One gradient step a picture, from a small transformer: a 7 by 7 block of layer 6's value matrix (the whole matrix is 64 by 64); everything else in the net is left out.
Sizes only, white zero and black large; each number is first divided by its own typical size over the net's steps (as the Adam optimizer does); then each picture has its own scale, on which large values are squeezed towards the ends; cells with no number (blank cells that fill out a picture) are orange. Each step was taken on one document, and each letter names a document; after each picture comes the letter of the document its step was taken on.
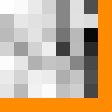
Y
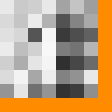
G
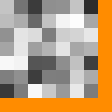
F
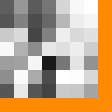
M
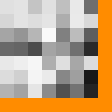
Y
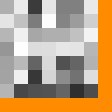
G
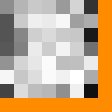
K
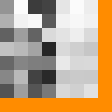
M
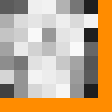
K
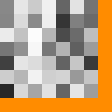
G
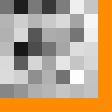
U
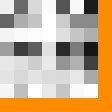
Y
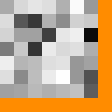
K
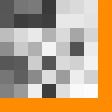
M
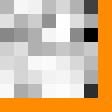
K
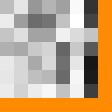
Y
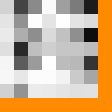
K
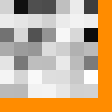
F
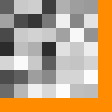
M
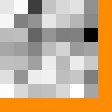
K
